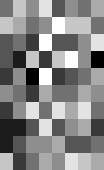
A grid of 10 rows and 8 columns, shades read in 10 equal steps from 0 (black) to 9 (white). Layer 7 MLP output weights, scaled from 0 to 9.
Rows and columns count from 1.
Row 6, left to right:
5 4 2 6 4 4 6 5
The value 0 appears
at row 4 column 8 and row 5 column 3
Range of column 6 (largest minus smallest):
6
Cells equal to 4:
13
